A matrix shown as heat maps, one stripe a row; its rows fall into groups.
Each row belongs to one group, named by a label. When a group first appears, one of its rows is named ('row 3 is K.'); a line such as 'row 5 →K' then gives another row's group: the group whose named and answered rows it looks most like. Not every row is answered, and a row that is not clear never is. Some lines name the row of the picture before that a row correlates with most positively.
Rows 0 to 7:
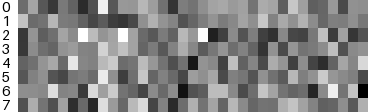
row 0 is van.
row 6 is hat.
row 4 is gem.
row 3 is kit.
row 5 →van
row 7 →van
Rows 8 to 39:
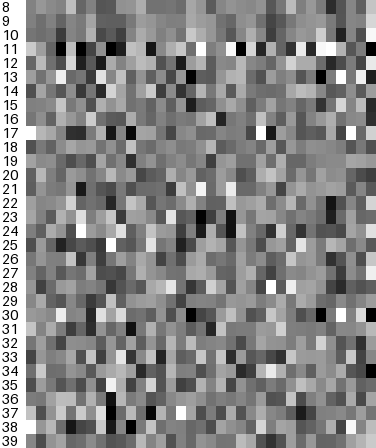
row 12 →van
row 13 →hat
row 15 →hat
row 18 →kit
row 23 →gem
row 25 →van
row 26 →van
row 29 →van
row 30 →hat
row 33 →van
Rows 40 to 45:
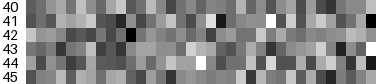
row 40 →gem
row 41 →kit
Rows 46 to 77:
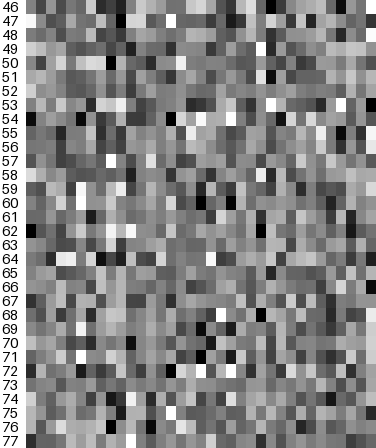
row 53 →hat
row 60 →gem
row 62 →kit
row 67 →gem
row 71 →gem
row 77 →kit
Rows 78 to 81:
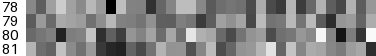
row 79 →gem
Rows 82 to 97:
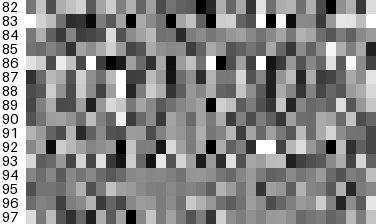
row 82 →gem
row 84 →van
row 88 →gem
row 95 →kit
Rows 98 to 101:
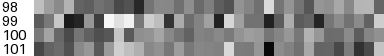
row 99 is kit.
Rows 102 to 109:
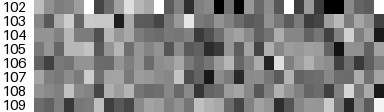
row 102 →gem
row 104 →hat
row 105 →gem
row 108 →hat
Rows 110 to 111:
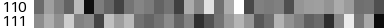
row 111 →hat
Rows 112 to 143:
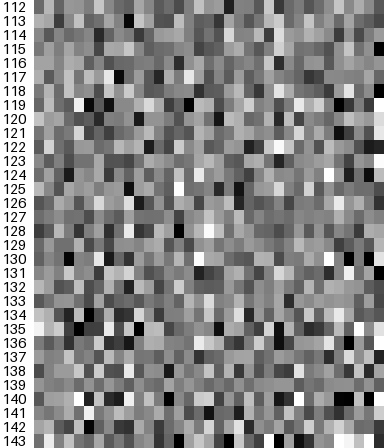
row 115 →hat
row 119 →van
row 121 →van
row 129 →van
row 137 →hat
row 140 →van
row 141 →gem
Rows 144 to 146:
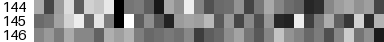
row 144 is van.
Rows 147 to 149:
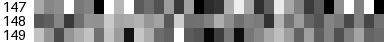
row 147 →hat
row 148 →kit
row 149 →gem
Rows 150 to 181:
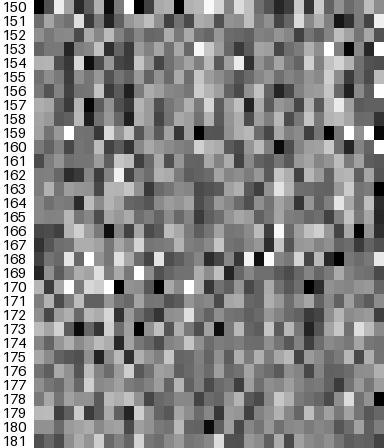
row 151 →van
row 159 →hat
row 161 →van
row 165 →hat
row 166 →kit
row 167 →kit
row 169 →kit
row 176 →gem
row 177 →gem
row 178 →hat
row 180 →gem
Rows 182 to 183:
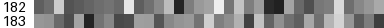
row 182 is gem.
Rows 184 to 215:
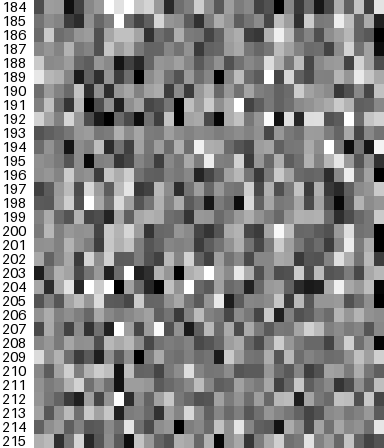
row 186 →hat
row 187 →hat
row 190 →van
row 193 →kit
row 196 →hat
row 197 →gem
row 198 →gem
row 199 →van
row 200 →hat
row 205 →kit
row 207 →van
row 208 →hat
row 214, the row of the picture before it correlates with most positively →182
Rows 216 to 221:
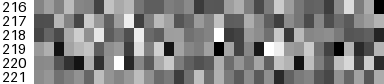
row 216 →hat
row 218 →kit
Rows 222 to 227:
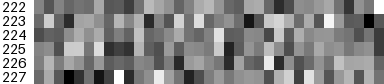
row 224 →kit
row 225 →kit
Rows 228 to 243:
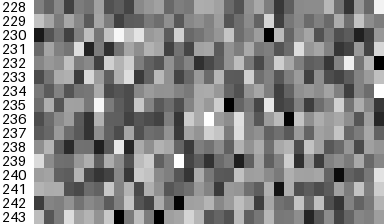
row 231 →van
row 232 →hat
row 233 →gem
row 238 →van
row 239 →gem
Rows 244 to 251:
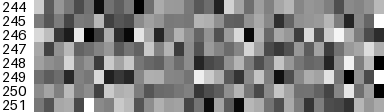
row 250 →hat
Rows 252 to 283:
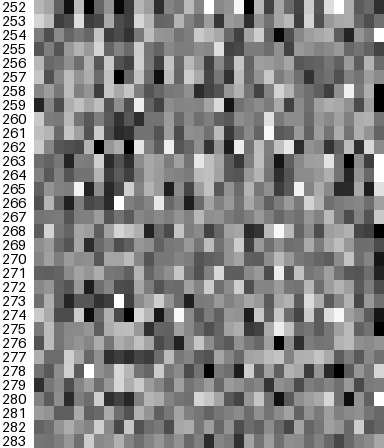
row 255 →kit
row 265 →van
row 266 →van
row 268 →hat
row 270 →hat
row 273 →van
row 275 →hat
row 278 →gem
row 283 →gem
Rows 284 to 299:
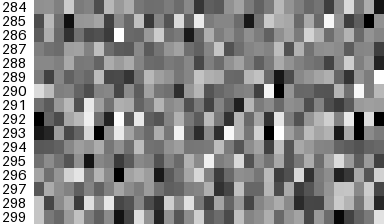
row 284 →hat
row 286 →van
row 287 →kit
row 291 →gem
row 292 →kit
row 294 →kit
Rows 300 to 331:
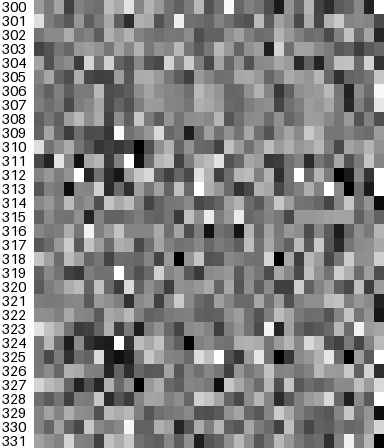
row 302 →hat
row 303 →kit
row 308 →kit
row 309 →van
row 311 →gem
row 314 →hat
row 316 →gem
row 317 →gem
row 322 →hat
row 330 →gem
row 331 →hat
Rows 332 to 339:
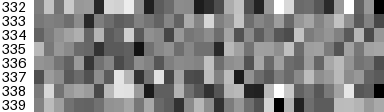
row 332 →hat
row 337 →van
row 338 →hat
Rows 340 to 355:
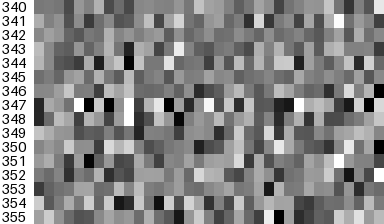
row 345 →van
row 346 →hat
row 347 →van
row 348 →gem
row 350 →hat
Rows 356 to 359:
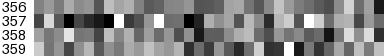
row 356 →hat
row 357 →van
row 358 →hat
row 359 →gem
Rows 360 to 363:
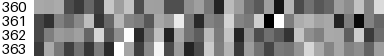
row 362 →van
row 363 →van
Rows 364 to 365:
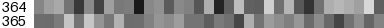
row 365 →gem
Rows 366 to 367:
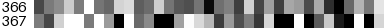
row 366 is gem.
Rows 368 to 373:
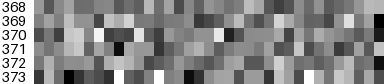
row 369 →hat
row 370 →kit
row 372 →hat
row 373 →van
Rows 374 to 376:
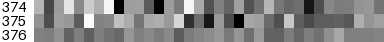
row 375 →gem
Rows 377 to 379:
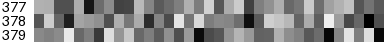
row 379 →hat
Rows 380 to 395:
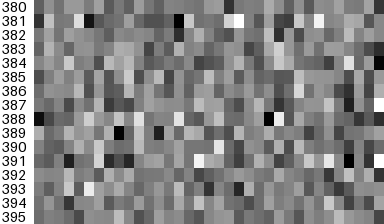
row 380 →kit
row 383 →hat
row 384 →hat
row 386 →van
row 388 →kit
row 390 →kit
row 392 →hat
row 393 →gem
